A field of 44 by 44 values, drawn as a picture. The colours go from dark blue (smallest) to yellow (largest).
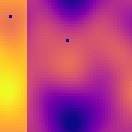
Overall the values sit about 50% of the way up the scale. The bottom middle is the ninth with the lowest average. Two lone cells stand out, each far lower than its neighbours. A vertical seam about 20% of the way across splits the table, and the left part is higher.
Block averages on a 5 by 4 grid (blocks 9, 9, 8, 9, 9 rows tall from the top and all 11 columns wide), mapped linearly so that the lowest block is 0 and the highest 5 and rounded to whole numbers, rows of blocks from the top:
4212 / 4333 / 5333 / 5212 / 4102
